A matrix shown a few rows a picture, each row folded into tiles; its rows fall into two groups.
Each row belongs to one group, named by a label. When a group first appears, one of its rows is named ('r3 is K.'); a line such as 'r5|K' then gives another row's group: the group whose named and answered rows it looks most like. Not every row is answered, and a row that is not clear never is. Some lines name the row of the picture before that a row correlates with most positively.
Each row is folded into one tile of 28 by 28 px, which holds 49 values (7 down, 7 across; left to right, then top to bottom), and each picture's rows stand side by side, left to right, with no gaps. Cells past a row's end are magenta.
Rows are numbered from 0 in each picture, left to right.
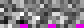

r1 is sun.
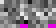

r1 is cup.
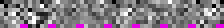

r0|cup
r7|cup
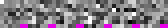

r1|sun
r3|sun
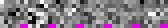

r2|cup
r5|cup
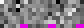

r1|sun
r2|cup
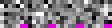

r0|cup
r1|cup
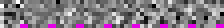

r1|sun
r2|cup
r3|sun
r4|sun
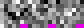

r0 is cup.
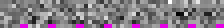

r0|sun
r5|sun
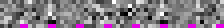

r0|sun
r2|cup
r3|sun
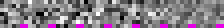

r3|cup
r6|sun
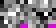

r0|cup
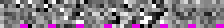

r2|sun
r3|cup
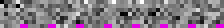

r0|cup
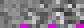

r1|sun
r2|sun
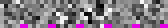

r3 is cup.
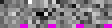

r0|cup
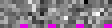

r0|sun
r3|cup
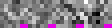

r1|sun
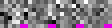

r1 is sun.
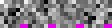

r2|cup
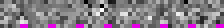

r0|sun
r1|cup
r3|cup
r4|cup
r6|cup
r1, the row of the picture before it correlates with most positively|1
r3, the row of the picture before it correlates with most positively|2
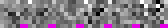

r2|cup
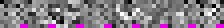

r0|cup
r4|cup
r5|sun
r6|cup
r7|cup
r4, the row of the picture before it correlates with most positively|2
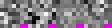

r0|sun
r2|cup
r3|cup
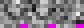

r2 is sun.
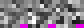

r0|sun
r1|sun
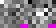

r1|cup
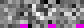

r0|sun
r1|cup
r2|cup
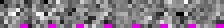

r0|cup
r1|cup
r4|cup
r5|sun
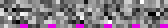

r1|sun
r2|sun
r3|sun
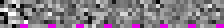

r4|cup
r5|cup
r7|sun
